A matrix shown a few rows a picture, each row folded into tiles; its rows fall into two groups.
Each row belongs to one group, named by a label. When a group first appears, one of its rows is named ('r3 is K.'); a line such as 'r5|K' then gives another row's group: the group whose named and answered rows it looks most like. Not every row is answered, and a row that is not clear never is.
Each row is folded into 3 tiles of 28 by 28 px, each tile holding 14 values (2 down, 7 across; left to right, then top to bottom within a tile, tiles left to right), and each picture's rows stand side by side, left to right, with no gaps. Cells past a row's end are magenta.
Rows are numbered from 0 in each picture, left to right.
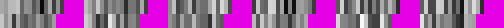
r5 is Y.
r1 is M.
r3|Y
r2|Y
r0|M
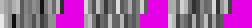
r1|M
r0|M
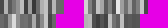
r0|Y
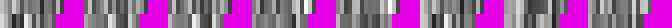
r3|Y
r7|Y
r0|M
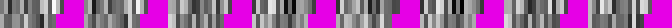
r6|M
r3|Y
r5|Y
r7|Y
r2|M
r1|Y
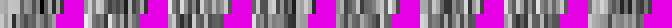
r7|M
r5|M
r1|M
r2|M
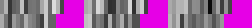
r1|M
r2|M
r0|Y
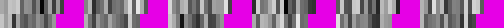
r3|Y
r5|Y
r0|M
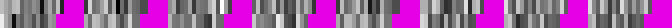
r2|Y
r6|M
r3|Y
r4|Y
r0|M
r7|M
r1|Y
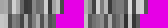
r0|M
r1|Y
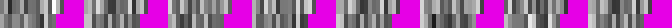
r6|Y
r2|M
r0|Y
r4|M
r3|Y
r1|M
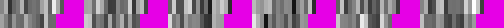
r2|Y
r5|Y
